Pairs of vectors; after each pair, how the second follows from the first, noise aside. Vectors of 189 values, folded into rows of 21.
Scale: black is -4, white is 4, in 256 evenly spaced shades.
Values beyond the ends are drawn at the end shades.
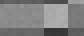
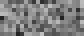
shuffled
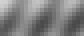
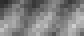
negated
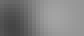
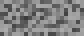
shuffled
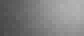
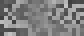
sign-scrambled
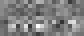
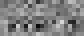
negated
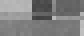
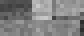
negated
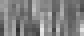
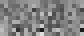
sign-scrambled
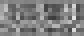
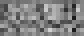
negated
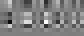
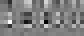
negated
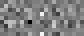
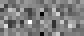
negated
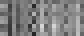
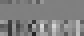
partly zeroed
